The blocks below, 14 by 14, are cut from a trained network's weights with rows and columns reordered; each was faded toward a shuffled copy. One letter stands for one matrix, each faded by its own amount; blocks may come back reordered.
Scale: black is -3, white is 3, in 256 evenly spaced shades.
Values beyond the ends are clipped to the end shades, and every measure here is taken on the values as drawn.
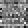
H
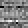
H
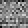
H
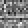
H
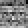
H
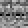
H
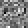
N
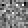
N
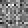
N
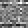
H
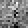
H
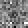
N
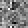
N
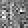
N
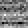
H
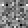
N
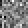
N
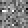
N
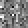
N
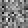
N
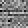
H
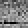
H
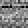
H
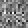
N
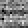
H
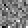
N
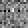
N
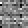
H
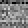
H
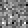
N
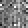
N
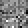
N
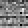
H
